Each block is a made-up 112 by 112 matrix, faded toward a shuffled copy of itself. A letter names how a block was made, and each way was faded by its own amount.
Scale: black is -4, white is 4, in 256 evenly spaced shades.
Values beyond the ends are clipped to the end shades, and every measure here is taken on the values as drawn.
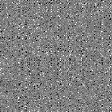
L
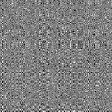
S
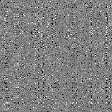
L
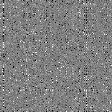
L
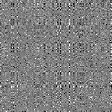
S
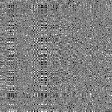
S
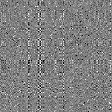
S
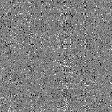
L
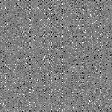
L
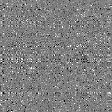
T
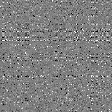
T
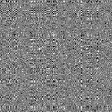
S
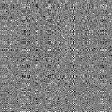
S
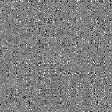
L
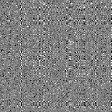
S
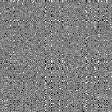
S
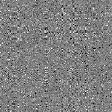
L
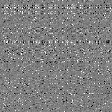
T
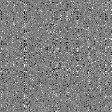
L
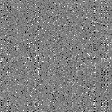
L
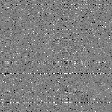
T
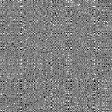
S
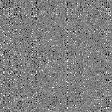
L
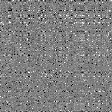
T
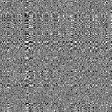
S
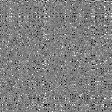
T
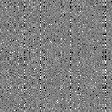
S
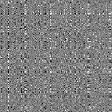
S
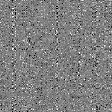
L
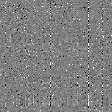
L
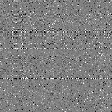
T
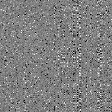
L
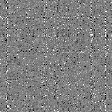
L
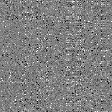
L
